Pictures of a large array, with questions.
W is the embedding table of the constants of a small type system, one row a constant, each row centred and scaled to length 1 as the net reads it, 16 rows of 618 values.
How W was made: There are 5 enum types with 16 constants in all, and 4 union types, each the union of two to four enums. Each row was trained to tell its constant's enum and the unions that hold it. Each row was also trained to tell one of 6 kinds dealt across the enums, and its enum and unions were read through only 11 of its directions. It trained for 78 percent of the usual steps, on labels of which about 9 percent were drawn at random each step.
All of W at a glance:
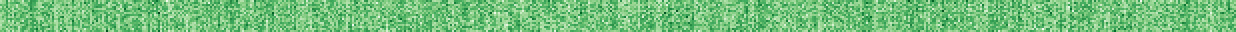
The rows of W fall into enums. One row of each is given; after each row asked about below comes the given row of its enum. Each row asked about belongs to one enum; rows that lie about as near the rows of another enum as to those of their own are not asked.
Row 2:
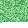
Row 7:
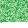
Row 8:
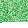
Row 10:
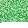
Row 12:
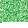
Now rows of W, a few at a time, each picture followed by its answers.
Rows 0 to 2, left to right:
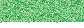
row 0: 7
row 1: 10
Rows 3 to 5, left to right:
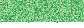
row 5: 2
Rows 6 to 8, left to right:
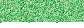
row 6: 10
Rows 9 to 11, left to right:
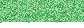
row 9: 10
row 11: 7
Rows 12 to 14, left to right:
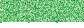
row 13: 10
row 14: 7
